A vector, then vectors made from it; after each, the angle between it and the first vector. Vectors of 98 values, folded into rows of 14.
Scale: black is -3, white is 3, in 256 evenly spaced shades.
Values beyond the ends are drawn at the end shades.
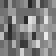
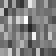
partly opposed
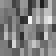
partly aligned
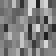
partly opposed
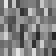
orthogonal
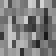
nearly opposite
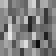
nearly opposite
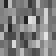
nearly parallel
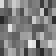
orthogonal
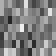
orthogonal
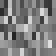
partly aligned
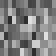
nearly parallel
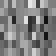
nearly opposite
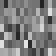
orthogonal
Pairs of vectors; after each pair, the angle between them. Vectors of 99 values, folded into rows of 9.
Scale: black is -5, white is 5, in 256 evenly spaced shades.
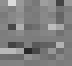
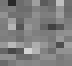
nearly opposite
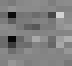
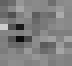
partly aligned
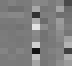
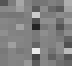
nearly opposite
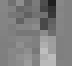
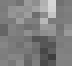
nearly opposite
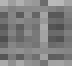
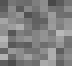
partly opposed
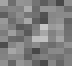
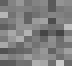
partly opposed
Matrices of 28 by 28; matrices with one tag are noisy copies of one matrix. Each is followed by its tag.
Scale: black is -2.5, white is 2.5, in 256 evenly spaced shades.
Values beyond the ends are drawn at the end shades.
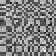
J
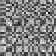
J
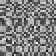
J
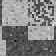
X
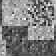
X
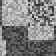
X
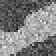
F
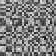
J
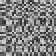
J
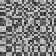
J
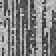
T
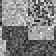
X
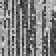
T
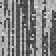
T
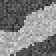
F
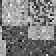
X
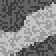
F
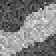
F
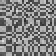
J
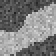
F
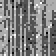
T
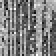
T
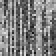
T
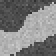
F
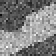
F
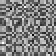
J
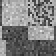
X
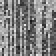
T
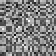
J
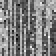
T
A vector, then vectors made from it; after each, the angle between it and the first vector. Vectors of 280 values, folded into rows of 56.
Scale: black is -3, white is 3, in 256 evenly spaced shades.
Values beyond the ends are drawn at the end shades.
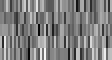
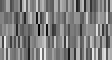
nearly parallel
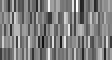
partly opposed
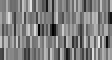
partly aligned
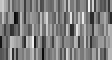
orthogonal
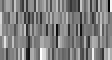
partly aligned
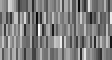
orthogonal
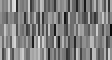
partly aligned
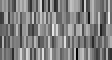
partly opposed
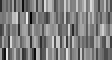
partly opposed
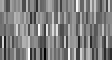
nearly opposite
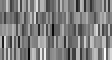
nearly parallel
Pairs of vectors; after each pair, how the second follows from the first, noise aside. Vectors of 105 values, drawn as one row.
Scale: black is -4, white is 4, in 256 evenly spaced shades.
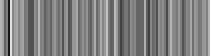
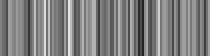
shuffled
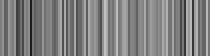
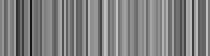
copied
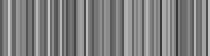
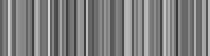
copied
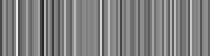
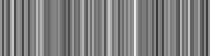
shuffled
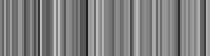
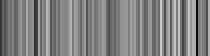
shuffled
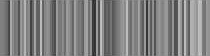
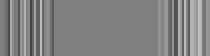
partly zeroed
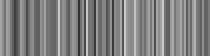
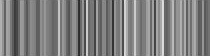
copied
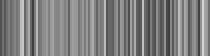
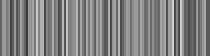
shuffled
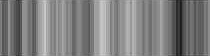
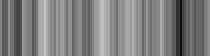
copied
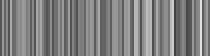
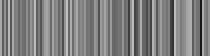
negated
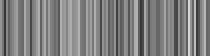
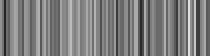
copied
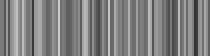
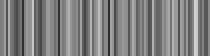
negated
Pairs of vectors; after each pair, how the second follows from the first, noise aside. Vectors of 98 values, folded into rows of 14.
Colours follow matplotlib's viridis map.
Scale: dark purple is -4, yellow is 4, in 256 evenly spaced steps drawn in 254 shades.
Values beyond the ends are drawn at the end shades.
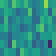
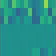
partly zeroed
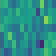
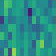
shuffled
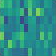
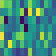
scaled up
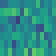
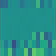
partly zeroed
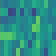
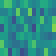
shuffled
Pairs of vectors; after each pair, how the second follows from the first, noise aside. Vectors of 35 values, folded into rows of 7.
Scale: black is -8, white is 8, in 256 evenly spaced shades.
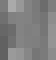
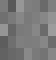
sign-scrambled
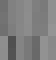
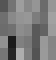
scaled up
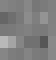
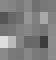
scaled up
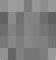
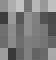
scaled up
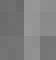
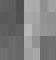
scaled up
